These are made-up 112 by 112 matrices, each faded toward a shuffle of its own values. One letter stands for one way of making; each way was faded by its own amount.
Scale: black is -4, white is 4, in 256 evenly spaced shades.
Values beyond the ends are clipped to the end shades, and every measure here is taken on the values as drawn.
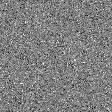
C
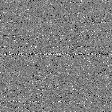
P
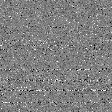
P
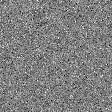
C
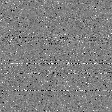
P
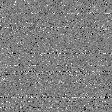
P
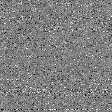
P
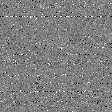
P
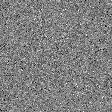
C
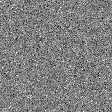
C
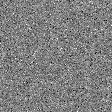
C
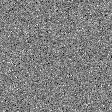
C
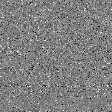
P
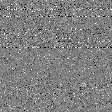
P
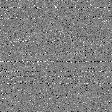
P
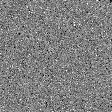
C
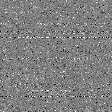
P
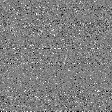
P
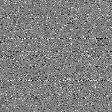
P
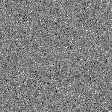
C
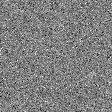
C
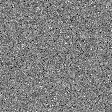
C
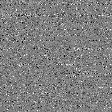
P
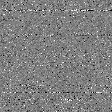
P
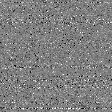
P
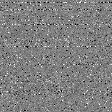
P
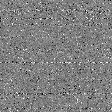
P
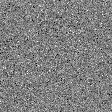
C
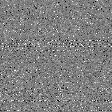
P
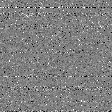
P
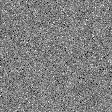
C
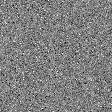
C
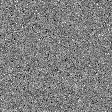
C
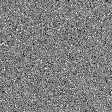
C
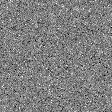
C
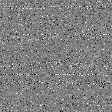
P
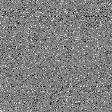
P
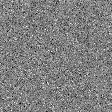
C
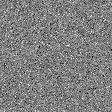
C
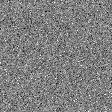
C
